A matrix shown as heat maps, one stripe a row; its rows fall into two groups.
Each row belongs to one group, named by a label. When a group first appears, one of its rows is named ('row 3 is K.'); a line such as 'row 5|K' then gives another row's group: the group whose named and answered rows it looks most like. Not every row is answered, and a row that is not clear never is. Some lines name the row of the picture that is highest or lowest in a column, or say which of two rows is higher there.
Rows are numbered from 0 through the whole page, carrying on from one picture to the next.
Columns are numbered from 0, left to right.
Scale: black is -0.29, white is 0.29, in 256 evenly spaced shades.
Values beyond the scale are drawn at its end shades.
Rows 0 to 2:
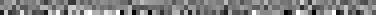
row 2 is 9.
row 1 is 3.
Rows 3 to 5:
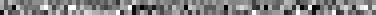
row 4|3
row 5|9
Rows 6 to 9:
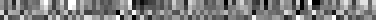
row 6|3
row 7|3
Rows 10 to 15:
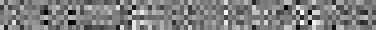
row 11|9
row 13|3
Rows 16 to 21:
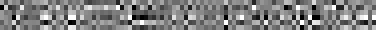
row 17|9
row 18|3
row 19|3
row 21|3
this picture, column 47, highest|19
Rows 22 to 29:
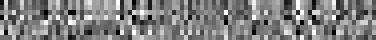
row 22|9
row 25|9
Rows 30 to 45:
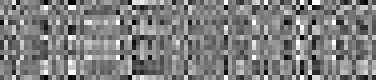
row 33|9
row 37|3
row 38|9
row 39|9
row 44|3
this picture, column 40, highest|30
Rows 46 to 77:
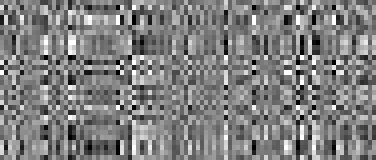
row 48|3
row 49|9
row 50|9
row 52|9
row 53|3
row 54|3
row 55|3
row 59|9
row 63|3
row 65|3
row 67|9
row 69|3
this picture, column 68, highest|71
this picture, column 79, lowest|54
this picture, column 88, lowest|54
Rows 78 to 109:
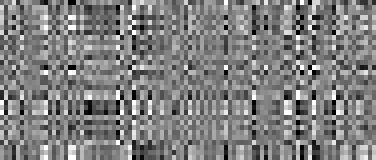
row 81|3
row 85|9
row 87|9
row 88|3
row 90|9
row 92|3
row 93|9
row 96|9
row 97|9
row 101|9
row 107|3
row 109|3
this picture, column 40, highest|100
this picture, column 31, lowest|98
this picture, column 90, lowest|91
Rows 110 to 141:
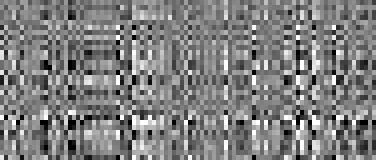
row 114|3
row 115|9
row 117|9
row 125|9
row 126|9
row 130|9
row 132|3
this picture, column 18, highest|132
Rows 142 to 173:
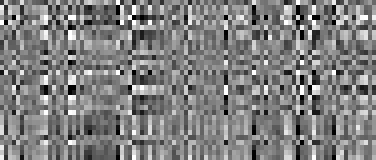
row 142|9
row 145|3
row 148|3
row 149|3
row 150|9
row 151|9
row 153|3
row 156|9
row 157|3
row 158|3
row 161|3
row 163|9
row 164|3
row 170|3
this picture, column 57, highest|145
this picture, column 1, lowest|146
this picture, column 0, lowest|156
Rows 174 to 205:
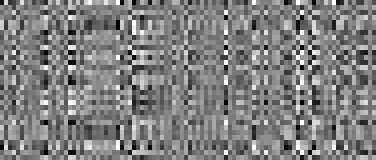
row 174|9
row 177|3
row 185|9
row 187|3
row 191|9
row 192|3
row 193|9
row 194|3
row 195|9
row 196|3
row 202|9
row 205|3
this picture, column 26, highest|174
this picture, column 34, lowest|187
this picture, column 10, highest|194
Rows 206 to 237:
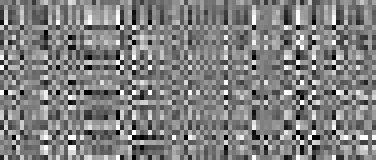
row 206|3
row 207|9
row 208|9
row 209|9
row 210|9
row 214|9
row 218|9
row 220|9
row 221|3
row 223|9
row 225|3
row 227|3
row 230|9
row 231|9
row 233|3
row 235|3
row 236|3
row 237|9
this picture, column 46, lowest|233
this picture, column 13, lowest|233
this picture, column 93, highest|233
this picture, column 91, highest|233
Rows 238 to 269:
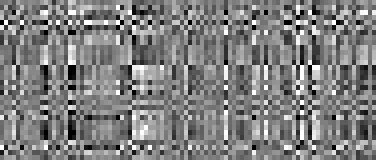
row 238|3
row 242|9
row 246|9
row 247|3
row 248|3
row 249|3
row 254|9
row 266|3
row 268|9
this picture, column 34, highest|251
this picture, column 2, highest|243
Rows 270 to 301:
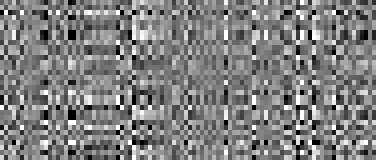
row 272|9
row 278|9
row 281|9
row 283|3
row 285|9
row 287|9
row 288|3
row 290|9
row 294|3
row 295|9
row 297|9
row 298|3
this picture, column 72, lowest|272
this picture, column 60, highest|298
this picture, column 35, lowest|298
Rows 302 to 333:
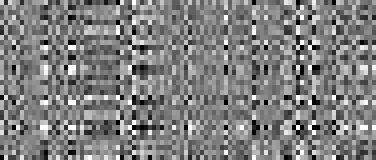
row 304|9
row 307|9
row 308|9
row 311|3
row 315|3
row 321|9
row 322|3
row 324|9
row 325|9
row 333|9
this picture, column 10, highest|327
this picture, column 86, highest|327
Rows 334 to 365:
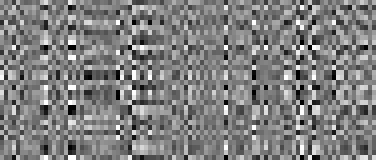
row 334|3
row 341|3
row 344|9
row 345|3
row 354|3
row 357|9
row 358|3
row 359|9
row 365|3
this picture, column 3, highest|343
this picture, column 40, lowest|338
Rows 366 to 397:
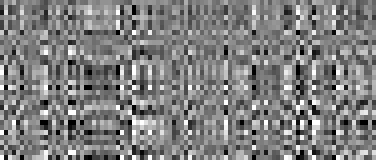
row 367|9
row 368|9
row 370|9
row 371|9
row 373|3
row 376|3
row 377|9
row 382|3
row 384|3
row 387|9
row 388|3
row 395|9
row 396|3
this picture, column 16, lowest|368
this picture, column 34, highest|390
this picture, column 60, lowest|390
